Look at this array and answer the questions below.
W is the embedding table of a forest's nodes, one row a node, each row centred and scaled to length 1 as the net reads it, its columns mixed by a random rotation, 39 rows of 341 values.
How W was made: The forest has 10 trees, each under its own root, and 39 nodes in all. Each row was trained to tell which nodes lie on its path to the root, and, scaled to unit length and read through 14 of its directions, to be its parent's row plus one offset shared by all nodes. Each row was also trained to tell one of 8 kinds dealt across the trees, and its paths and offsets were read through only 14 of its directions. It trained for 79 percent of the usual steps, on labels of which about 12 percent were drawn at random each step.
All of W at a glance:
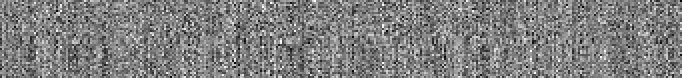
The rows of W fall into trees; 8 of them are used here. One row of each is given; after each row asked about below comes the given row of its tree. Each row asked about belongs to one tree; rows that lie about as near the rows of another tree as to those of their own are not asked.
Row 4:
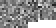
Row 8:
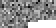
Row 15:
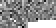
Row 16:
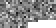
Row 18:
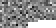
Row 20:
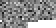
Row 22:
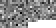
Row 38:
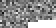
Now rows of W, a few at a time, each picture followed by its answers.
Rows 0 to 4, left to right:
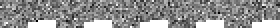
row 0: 16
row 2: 20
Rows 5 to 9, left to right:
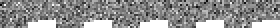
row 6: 15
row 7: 22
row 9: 16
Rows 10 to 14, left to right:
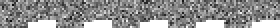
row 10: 4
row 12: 18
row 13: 18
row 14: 22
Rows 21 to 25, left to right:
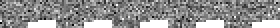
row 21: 20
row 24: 8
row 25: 4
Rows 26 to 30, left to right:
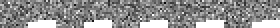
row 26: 15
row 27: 8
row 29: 4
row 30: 4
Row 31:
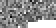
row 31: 18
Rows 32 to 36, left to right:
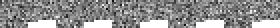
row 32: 8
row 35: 22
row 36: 22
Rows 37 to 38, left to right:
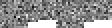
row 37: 20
